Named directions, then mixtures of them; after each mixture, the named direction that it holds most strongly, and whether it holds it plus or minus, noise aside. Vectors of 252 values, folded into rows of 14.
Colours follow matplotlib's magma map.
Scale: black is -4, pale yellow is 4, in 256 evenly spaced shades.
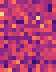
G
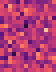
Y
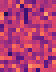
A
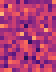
Y, plus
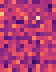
G, plus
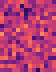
A, plus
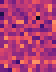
G, minus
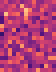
A, minus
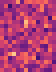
Y, minus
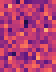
Y, plus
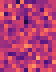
A, plus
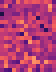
G, minus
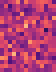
Y, minus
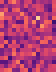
G, plus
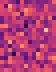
Y, plus
